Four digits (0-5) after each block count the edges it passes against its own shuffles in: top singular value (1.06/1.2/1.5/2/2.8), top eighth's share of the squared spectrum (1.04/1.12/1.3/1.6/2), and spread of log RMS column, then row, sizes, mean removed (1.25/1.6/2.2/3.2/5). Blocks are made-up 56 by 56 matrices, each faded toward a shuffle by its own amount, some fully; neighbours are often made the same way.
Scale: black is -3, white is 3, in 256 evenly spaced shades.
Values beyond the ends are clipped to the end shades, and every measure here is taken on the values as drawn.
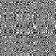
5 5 3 3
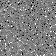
0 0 1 0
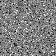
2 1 0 0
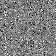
2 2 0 0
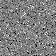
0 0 0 0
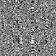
4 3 2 1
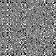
4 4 3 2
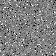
1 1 0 0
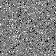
2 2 1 0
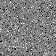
0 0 0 0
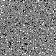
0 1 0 0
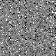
1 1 2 0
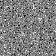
2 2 0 1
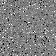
0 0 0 0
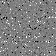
1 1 0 1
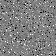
0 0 0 0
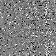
1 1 2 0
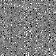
1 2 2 1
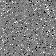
0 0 0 0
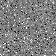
0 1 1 0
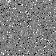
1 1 0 1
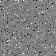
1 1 0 0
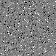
0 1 0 0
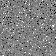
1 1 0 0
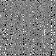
2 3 3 2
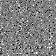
1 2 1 1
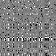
4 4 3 3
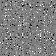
3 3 1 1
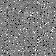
3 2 1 0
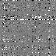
3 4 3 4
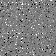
1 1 0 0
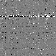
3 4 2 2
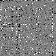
2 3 2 2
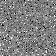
1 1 0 0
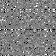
4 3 0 2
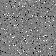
2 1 0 0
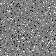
0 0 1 0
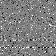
3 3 0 1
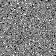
0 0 0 0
